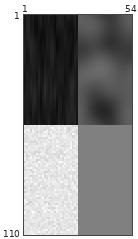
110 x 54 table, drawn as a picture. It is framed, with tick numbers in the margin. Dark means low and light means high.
The table splits into 2 rows of 2 panels. Panel 1,1: very low, streaked downward, faint in contrast. Panel 1,2: low, smooth. Panel 2,1: very high, fine-grained, faint in contrast. Panel 2,2: middling, flat.
